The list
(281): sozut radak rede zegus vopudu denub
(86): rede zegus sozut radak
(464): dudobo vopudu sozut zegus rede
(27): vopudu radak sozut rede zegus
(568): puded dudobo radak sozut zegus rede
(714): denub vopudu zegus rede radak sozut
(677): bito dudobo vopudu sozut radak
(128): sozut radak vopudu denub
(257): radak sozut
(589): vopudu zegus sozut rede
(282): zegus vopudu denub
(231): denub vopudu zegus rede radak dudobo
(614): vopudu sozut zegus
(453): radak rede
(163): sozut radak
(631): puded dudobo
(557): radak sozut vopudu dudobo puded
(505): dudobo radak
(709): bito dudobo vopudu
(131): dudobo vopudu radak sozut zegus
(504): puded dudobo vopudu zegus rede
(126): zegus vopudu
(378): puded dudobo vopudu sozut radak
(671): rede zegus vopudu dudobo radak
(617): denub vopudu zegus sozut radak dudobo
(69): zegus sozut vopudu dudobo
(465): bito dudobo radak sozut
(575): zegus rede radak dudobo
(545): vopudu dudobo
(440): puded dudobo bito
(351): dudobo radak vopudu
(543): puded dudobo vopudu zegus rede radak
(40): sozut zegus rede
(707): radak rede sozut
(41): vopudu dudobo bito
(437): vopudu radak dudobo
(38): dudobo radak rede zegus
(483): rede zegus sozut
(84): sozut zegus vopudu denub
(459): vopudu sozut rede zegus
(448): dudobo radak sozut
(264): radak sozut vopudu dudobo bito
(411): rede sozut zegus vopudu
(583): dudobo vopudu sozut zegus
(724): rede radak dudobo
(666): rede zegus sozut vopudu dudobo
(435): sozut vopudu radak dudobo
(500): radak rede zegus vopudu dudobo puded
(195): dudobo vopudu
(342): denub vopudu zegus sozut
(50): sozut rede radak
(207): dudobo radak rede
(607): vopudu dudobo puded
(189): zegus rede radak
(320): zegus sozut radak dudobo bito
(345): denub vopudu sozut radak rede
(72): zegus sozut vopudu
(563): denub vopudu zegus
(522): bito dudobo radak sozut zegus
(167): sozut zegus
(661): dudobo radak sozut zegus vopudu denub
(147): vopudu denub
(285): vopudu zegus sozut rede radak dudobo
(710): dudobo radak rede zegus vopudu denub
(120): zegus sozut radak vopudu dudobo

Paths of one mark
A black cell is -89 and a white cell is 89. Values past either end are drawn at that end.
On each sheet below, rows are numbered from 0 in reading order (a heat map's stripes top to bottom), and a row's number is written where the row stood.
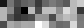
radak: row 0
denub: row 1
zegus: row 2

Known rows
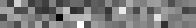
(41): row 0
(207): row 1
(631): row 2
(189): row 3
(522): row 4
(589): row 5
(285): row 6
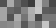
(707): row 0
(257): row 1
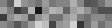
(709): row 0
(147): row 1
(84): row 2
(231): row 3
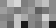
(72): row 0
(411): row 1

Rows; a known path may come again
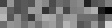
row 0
(50)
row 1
(557)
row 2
(710)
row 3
(505)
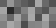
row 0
(345)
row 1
(707)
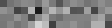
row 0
(285)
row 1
(147)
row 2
(617)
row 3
(281)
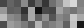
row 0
(189)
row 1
(453)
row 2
(72)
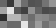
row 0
(440)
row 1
(231)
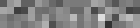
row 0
(677)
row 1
(714)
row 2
(568)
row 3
(589)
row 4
(500)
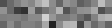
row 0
(671)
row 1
(411)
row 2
(128)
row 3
(69)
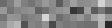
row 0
(661)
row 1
(464)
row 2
(120)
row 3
(126)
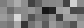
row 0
(459)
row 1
(437)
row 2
(41)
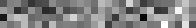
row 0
(607)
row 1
(724)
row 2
(504)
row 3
(563)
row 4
(709)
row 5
(631)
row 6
(167)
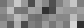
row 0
(583)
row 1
(378)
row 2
(342)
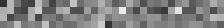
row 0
(163)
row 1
(257)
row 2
(264)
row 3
(84)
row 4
(522)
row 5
(543)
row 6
(465)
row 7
(666)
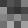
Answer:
(207)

